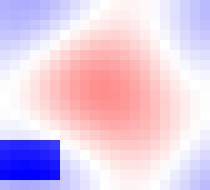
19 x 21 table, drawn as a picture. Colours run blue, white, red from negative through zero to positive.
Odd patch: lower, in the bottom left. Average level on the scale: 50%. Ninth with the lowest average: bottom left. Roughest part: bottom left. Stripes: none. Histogram: skewed, a long tail of low values.
